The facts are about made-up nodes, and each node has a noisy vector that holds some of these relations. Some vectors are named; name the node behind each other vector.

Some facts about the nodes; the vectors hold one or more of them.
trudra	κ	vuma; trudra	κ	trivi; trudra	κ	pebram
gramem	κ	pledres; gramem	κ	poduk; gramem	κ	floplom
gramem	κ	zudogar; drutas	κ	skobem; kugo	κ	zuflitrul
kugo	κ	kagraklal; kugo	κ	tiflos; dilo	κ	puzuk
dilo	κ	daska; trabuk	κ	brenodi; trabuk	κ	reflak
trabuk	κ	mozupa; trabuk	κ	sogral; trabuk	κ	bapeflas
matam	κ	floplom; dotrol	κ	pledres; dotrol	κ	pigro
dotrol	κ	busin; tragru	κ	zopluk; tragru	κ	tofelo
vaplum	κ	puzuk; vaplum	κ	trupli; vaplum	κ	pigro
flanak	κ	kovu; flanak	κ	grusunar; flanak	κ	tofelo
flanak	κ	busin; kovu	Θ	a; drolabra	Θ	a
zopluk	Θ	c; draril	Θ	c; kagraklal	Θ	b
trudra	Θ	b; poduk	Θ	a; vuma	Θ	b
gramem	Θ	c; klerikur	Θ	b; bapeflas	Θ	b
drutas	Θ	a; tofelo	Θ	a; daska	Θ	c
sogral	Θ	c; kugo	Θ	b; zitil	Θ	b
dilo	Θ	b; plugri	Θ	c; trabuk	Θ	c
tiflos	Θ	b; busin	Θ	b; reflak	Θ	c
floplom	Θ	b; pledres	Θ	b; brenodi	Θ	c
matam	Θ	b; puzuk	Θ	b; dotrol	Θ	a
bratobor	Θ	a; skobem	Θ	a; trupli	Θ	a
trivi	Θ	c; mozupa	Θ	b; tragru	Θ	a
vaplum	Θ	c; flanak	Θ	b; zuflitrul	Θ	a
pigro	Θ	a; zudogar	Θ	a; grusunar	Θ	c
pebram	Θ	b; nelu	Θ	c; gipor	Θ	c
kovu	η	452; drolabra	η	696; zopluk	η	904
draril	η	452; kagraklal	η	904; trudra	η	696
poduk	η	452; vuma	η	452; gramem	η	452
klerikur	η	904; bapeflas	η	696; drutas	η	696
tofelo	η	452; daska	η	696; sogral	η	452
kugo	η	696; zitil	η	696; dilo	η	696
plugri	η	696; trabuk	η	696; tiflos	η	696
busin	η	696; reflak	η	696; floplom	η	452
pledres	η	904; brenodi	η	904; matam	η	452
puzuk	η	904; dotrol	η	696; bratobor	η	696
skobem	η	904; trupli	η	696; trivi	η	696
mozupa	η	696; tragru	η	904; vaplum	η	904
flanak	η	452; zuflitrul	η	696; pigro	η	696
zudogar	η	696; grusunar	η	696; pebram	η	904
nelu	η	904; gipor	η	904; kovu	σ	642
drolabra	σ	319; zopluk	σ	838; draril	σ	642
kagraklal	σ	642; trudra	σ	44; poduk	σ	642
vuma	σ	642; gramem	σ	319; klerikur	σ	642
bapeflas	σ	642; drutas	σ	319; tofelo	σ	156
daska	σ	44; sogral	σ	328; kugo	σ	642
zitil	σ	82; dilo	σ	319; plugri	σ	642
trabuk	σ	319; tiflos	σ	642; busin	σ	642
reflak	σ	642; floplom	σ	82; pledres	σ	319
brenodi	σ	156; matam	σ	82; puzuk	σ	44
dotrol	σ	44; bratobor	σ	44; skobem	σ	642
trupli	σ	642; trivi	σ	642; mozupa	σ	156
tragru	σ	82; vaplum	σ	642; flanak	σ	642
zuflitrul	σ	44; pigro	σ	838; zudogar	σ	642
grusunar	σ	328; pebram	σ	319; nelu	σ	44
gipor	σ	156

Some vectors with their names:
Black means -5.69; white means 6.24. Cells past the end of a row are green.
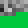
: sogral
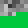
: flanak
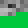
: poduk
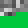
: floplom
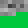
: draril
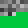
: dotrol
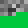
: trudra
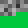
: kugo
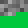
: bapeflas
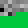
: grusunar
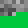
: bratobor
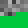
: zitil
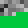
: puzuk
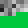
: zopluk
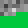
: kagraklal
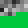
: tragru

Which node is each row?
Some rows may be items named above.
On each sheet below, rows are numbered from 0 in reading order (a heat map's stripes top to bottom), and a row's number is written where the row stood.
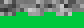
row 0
mozupa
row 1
vuma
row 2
flanak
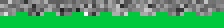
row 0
busin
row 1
zuflitrul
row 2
trabuk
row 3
gramem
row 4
flanak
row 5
kovu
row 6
trudra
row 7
plugri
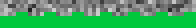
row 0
kovu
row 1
puzuk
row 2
klerikur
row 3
vaplum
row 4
tiflos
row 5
trivi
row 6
gipor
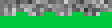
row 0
vaplum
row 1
zudogar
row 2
trupli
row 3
daska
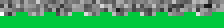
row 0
gramem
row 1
trupli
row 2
nelu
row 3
pledres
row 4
drutas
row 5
dilo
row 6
gipor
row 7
tofelo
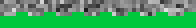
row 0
skobem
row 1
pebram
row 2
gipor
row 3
brenodi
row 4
drolabra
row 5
pigro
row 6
poduk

